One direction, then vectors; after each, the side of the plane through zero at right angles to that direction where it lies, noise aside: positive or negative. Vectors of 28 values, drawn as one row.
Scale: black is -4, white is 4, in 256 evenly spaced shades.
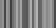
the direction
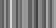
negative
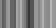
positive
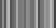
positive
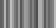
negative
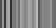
positive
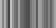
negative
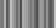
negative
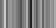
negative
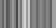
negative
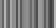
negative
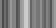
negative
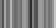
negative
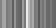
negative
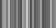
negative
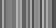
positive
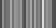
positive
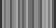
positive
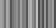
positive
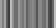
negative
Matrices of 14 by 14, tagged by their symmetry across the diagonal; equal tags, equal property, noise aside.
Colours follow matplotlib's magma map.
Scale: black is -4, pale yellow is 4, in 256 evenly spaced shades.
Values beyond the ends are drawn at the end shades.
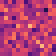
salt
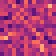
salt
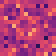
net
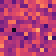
salt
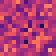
net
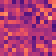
salt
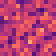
net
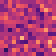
salt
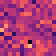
salt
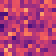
salt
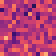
salt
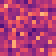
net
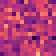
salt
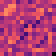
net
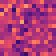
salt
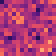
net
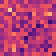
net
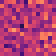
salt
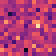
salt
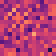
net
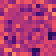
net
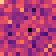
net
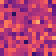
salt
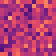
salt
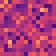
net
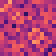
net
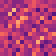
net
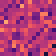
net
